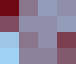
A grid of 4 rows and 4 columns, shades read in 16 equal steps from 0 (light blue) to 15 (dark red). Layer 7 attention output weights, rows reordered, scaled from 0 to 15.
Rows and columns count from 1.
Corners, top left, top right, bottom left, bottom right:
15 5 0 9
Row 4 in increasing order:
0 6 6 9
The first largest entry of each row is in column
1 1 4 4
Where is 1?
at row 3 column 1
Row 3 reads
1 7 5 11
